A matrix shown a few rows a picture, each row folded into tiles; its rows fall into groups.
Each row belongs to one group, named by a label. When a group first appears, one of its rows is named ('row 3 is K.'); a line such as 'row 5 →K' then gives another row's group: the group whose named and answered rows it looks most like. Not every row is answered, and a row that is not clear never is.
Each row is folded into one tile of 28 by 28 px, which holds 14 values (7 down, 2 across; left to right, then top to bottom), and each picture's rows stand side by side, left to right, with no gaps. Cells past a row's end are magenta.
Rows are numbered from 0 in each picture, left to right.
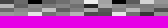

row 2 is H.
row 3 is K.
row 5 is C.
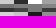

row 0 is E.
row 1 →C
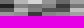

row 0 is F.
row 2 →F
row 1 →C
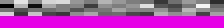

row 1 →F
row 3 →F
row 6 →F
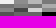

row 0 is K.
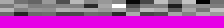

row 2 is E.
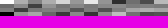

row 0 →C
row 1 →F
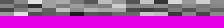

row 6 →C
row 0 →H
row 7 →C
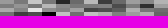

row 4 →F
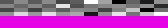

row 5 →H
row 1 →H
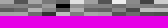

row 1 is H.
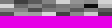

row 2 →C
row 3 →F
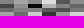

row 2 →H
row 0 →F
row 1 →F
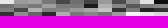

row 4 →H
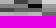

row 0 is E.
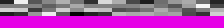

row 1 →H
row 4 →E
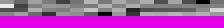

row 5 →E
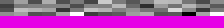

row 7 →H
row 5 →F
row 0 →F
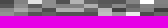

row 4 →H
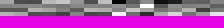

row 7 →H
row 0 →E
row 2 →C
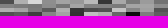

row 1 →C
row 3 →E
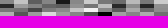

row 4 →F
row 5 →F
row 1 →H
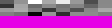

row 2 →C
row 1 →C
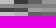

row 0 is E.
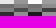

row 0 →C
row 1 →C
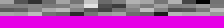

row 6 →E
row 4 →F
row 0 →E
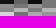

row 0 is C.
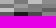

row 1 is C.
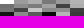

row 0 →C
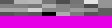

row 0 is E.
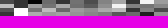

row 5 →C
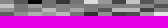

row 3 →C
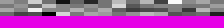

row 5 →E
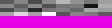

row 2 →C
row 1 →H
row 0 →H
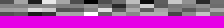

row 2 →E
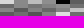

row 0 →K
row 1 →C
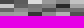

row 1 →C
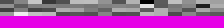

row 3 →C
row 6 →C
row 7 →K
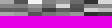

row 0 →E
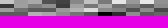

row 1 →E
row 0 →K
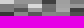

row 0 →C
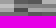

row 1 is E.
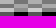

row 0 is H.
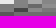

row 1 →K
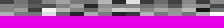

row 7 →H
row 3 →F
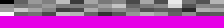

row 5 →E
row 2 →E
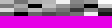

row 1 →K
